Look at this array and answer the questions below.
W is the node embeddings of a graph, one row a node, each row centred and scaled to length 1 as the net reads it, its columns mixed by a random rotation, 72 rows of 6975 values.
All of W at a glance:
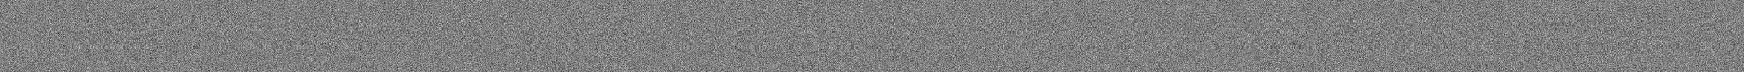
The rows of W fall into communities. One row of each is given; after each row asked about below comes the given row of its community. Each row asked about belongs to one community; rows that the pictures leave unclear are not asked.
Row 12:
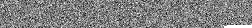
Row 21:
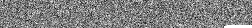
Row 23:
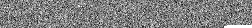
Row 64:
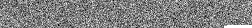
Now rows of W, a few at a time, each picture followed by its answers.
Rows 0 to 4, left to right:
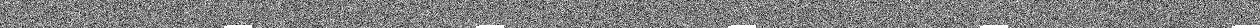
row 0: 12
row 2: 21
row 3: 12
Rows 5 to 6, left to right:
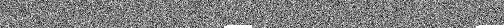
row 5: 64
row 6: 12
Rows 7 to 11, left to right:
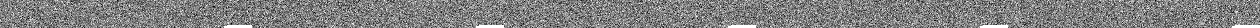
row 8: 64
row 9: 12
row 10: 21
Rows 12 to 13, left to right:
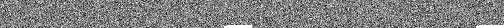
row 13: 23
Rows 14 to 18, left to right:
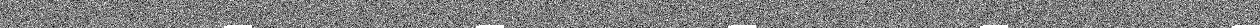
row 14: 12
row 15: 21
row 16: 23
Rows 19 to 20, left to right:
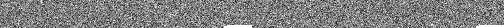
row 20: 21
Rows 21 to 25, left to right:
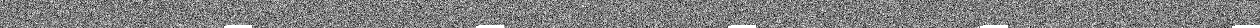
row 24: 12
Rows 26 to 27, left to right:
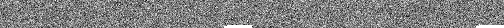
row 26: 12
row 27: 21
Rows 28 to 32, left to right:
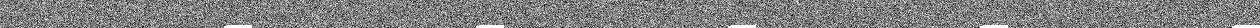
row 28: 23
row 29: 23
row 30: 12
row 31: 64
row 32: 64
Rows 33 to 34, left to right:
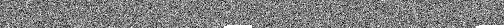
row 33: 64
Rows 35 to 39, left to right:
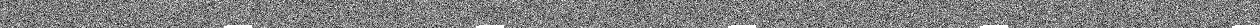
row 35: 64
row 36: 12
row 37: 21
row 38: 12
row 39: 23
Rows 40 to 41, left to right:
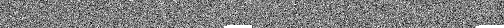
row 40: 64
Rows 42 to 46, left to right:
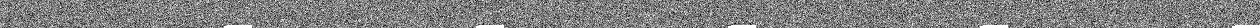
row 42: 64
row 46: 21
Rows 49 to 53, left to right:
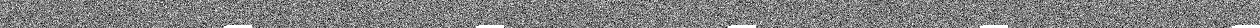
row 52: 21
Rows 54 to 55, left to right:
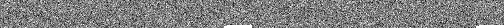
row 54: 21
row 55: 12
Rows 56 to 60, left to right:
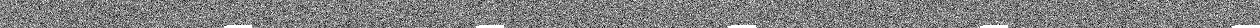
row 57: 23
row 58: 64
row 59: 12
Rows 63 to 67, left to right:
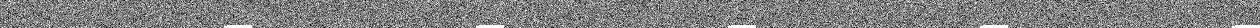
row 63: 21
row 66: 64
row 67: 12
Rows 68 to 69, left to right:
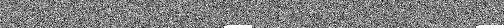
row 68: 23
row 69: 21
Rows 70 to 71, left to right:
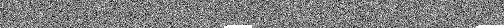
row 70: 12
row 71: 23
